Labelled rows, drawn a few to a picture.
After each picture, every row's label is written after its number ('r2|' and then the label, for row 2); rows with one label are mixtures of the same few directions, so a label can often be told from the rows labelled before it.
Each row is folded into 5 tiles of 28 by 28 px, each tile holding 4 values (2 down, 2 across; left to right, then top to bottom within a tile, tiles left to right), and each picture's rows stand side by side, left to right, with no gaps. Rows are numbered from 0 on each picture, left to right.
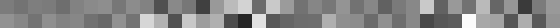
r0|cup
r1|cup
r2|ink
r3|ink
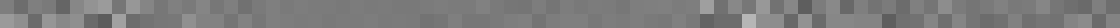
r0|cup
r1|ink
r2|ink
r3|cup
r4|cup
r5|ink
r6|ink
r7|cup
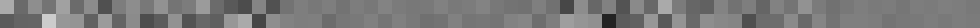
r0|ink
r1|cup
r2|ink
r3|cup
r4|ink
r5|ink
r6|ink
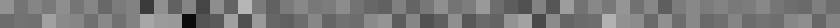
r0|ink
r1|ink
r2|cup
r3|cup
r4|ink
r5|cup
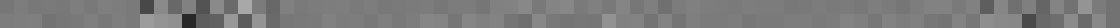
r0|ink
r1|ink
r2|ink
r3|cup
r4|ink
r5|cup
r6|cup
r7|ink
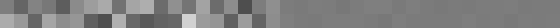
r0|cup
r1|ink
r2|cup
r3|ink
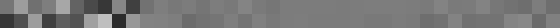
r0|cup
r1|ink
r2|cup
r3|cup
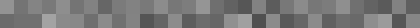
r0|ink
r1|cup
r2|cup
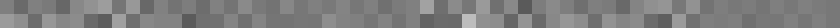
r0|cup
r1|ink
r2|ink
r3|ink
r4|cup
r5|ink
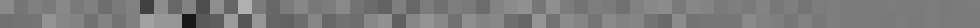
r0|ink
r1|ink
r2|cup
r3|cup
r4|cup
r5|ink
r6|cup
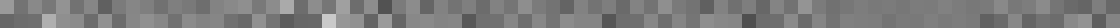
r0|ink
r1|cup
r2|ink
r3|ink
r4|ink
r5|ink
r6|ink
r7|cup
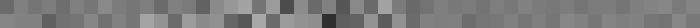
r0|ink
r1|cup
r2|ink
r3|ink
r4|cup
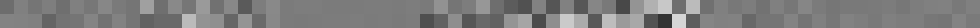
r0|ink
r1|ink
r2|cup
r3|cup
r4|cup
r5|ink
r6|cup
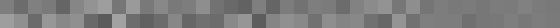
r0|cup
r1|cup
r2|cup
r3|ink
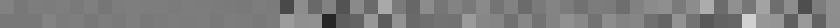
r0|ink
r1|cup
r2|ink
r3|ink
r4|cup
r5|ink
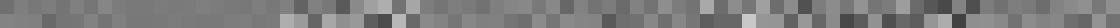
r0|ink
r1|cup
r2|cup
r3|cup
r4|ink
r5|ink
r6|cup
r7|cup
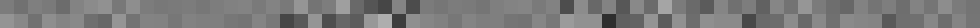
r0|cup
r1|cup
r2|cup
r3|cup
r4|ink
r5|ink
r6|ink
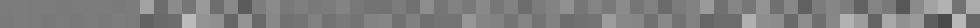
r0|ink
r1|ink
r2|cup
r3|ink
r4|ink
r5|ink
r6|cup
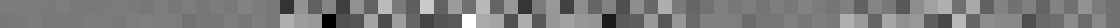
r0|cup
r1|ink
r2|ink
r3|ink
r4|ink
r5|ink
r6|cup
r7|ink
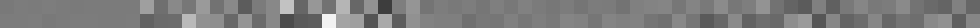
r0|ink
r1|ink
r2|ink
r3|ink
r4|cup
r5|cup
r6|cup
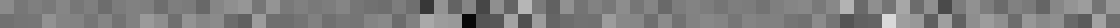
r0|ink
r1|cup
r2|cup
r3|ink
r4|ink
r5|cup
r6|ink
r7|cup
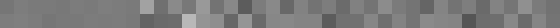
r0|ink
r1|ink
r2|ink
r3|ink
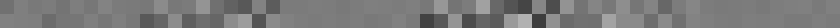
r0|ink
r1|cup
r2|cup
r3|cup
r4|ink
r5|cup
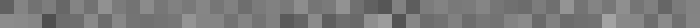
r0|ink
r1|ink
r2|cup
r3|cup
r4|ink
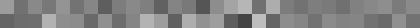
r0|ink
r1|cup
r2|cup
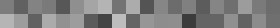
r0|cup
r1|ink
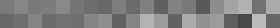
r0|cup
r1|cup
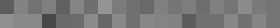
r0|ink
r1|ink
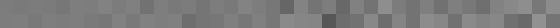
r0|cup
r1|ink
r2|ink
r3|cup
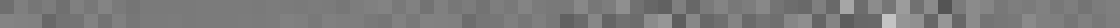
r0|ink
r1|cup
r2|cup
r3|ink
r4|cup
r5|cup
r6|ink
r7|ink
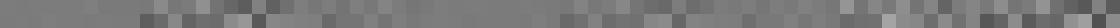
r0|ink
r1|cup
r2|ink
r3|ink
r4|cup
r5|ink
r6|ink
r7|cup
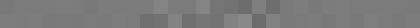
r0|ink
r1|cup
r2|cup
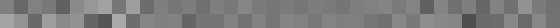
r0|cup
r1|ink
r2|cup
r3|ink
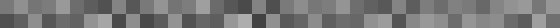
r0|cup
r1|cup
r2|cup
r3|cup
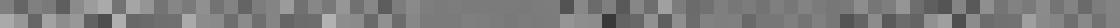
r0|cup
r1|ink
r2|ink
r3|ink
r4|ink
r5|ink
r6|cup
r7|ink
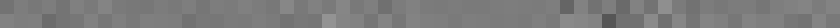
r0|ink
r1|ink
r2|ink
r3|cup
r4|ink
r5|cup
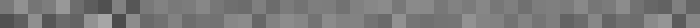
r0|cup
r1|cup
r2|cup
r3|ink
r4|cup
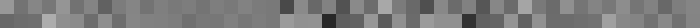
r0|ink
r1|ink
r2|ink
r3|ink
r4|ink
